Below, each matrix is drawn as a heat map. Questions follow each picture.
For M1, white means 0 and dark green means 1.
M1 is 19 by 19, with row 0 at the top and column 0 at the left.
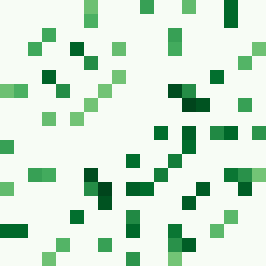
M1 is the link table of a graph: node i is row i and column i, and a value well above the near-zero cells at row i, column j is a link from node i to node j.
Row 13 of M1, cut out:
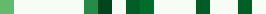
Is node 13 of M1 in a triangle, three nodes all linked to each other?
yes
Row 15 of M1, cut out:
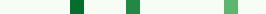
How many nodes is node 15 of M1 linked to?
3
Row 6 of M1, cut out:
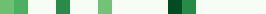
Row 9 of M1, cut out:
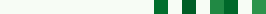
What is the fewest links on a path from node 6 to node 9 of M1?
2
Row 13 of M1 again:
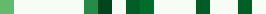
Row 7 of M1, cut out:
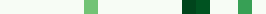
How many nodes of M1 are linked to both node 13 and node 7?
3
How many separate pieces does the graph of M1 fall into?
1
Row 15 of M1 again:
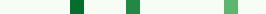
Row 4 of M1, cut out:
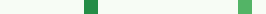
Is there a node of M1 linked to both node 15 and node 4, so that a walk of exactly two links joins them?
no
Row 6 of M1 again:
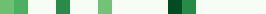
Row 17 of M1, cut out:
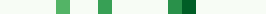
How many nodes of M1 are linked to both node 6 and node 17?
4
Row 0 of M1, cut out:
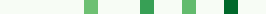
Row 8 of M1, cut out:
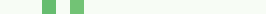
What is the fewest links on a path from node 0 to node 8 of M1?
4
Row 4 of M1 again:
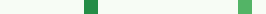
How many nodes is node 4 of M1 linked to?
2
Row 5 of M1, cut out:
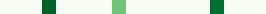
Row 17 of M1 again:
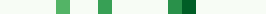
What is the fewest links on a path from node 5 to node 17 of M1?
3
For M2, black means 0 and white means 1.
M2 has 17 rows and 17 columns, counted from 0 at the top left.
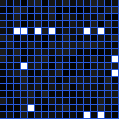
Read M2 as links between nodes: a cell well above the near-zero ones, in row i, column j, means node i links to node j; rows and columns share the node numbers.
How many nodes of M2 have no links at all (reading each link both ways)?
5
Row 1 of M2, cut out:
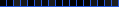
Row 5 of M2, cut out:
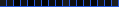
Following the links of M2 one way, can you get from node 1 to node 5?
no
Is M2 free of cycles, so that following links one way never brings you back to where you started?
yes
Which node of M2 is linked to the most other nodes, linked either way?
node 4
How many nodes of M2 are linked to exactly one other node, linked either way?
7
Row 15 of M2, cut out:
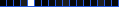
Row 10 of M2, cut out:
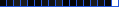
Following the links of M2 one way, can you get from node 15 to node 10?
no
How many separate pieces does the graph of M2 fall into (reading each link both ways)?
6
